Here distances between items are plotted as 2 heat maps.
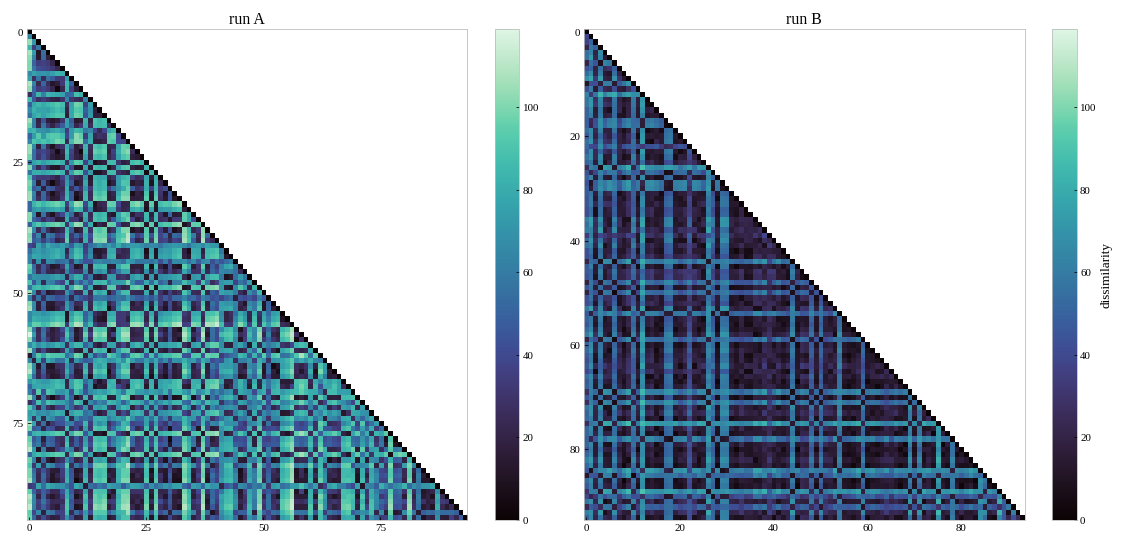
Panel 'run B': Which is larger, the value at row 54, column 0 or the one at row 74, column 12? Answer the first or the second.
the second
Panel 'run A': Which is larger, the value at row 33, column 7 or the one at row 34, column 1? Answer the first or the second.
the first
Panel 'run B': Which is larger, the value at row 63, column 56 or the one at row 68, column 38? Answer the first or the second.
the second
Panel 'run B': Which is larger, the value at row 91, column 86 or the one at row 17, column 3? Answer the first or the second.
the second
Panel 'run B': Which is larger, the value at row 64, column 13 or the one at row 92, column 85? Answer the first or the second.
the second
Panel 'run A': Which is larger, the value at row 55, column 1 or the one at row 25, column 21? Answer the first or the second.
the first
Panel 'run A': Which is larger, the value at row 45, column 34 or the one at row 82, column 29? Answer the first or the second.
the first
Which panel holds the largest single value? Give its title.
run A
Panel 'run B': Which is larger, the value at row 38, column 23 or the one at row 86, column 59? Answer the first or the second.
the second
